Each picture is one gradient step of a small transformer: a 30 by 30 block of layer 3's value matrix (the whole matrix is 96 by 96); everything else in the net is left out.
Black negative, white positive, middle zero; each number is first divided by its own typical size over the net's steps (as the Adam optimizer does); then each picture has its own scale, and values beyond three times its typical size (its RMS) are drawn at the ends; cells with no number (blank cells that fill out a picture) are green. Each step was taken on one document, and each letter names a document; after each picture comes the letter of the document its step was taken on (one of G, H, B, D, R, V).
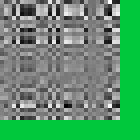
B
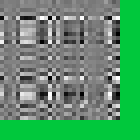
B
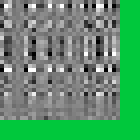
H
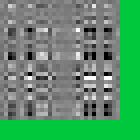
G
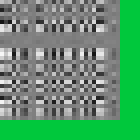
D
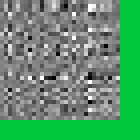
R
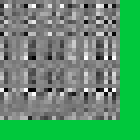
H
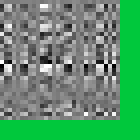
H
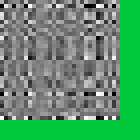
H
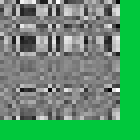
B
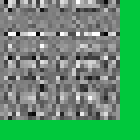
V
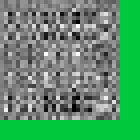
V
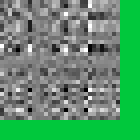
R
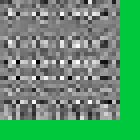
V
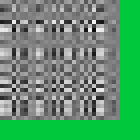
D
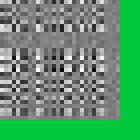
D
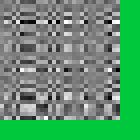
B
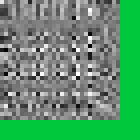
V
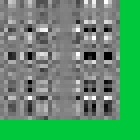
G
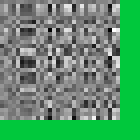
B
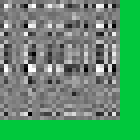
H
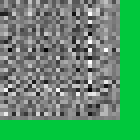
V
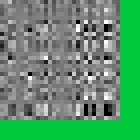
G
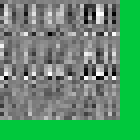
H
